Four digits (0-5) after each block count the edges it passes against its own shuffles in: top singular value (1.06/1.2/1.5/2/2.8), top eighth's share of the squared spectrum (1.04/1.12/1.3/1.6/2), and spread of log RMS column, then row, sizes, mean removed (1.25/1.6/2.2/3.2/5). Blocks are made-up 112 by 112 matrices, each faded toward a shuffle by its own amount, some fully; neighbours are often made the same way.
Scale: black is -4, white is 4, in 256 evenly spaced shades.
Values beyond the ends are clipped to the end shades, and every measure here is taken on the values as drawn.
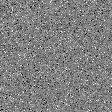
0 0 0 0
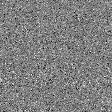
0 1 0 2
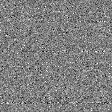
1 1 0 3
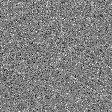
3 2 0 0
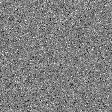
1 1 0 0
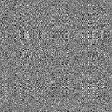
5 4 3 3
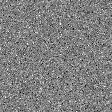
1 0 0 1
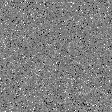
2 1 0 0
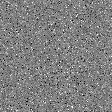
0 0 0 0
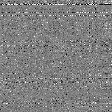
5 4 1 3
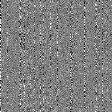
2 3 4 0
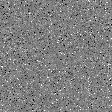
0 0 0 0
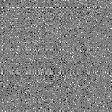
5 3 2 2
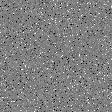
2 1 0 0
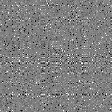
5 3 2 2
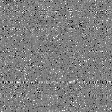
4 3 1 2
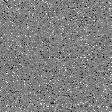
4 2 0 1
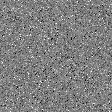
0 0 0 0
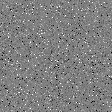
2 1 0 0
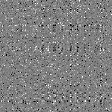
4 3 2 2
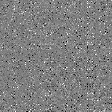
4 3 2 1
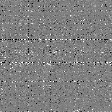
3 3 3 3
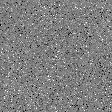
1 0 0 0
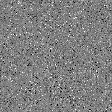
3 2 1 0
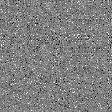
4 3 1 2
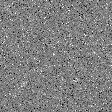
1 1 0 0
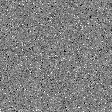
2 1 0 0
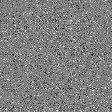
3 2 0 2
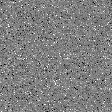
3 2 0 1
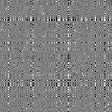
5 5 3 3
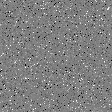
0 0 0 0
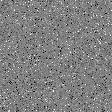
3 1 0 0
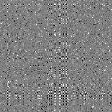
5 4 3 3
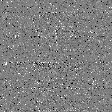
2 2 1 2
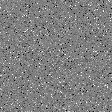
1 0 0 0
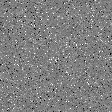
0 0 0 0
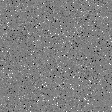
0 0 0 0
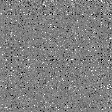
2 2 2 3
